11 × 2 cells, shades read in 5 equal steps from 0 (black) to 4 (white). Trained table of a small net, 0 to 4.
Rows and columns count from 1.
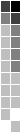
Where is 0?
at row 1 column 2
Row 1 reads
1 0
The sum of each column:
31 25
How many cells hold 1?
2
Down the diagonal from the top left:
1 1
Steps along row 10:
up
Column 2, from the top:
0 1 2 2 2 2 3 3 3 4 3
